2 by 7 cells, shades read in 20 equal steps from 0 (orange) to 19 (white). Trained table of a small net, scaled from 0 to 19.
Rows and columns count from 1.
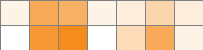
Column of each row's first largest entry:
1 1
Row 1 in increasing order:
5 6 12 16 16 17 17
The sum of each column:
36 7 6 36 29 17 33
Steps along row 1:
down up up down down up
